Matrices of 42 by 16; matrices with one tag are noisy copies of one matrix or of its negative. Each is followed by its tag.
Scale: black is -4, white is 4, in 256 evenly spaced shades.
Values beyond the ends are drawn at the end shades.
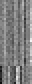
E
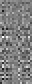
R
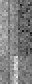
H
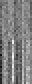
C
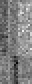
H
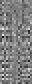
R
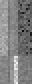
H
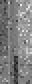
H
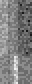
H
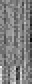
E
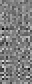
R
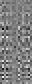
R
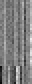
E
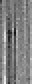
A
